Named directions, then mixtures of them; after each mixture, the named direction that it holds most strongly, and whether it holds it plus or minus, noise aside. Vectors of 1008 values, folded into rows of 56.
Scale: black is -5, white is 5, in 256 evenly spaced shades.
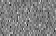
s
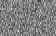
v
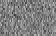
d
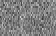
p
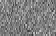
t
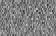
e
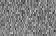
t, minus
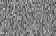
d, minus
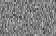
d, plus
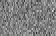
t, minus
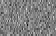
s, plus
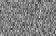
v, plus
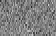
t, minus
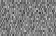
e, plus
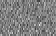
v, plus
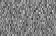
e, minus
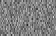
e, minus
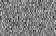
s, minus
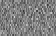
e, plus
